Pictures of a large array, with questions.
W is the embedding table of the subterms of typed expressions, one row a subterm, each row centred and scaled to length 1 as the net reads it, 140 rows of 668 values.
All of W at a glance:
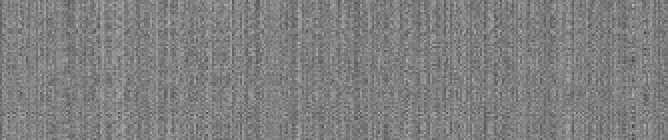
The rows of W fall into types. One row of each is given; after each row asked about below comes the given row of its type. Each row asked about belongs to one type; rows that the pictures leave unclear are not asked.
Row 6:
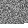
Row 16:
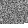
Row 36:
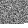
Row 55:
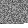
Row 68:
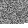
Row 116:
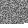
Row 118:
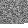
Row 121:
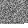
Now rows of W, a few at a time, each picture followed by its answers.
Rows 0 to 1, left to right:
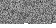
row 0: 6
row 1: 16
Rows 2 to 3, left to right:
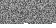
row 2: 116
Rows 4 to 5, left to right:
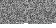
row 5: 68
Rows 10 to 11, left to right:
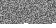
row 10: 116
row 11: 6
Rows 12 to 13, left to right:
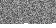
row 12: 118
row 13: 36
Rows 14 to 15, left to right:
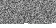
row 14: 16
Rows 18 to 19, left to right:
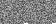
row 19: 36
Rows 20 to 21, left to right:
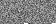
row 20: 16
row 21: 55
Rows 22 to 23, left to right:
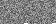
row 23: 36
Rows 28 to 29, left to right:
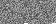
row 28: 6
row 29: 68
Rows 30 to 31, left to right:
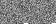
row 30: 118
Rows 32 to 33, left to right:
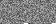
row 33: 55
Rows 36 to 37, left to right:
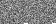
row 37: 116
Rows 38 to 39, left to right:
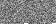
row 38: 121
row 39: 36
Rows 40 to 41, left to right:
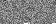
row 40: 36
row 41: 6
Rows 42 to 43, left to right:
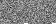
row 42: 68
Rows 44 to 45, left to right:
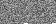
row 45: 121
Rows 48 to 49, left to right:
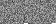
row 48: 16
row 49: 55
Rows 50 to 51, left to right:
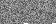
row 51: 6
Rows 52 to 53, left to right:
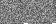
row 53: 121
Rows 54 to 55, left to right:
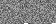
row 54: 6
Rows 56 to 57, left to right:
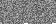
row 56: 36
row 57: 121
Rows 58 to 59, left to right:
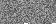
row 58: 121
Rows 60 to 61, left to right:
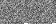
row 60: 121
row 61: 121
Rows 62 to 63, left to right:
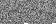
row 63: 6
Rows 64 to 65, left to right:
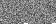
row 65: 118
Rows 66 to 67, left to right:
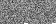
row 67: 68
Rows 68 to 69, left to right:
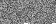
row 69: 6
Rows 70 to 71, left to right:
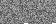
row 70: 118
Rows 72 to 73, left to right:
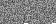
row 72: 16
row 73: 116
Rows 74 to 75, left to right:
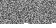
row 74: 68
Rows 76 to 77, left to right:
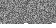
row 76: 6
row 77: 55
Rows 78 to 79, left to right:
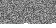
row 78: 68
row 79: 116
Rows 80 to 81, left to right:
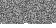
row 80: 118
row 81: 36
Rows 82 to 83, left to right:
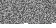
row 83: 116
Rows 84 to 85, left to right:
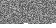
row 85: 116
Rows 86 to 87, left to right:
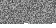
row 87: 6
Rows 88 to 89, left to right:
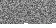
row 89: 118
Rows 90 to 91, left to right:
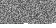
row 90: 55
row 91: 68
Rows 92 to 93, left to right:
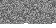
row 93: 6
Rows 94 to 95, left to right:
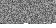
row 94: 55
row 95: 16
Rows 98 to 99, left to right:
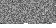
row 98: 55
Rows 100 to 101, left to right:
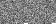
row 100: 36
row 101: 55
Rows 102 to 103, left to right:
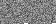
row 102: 118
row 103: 16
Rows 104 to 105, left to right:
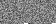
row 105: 55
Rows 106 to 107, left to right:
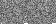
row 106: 118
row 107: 118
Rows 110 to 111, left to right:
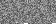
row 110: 36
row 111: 118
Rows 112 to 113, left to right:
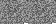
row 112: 121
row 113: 121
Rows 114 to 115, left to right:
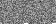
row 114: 36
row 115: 36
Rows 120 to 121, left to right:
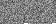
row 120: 16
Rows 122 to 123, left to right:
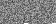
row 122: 16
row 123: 36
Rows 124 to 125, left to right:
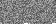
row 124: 36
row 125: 121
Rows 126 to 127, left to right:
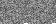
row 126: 116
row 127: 116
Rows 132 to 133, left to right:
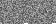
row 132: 36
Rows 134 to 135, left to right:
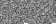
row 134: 116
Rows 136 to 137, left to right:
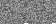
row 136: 6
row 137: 36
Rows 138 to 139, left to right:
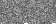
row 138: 118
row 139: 116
